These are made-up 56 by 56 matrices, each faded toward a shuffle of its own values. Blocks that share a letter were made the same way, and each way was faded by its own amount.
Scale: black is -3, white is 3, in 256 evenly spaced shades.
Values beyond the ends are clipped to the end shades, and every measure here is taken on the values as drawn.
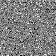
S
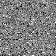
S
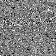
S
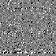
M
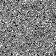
S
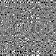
M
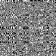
M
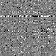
M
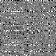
M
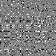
M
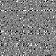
M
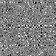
M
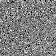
S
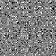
M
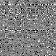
M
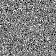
S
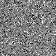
S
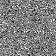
S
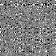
M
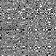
M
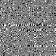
M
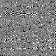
M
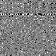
M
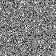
S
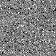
S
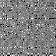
M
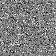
S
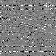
M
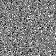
S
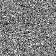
S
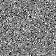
S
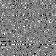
M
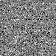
S
